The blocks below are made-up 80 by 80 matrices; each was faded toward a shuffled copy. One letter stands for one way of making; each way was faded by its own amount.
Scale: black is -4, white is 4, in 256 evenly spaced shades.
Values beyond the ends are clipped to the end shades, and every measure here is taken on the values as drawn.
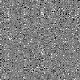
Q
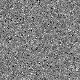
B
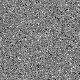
B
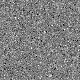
B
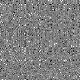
Q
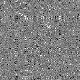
Q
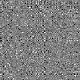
Q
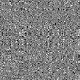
Q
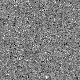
B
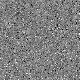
B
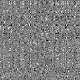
Q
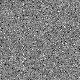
B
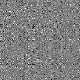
Q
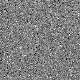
B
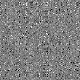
Q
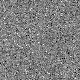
B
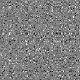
Q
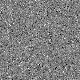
B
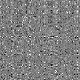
Q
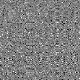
Q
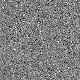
B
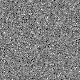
B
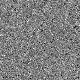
B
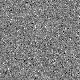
B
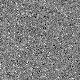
B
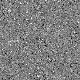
B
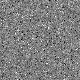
B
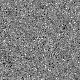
B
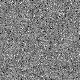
B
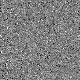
B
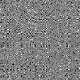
Q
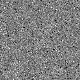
B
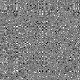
Q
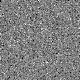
B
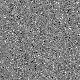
B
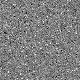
B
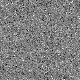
B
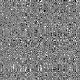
Q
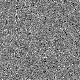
B
